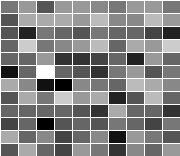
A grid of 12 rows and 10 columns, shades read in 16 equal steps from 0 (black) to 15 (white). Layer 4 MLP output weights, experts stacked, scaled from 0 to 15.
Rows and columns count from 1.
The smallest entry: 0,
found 2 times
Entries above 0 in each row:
10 10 10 10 10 10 9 10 10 9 10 10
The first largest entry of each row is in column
2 6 3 2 3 3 8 4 7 7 1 2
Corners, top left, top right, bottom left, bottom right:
7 7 5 9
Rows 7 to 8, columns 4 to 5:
0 8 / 12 9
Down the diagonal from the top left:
7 10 7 8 3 3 6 5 6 7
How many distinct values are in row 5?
5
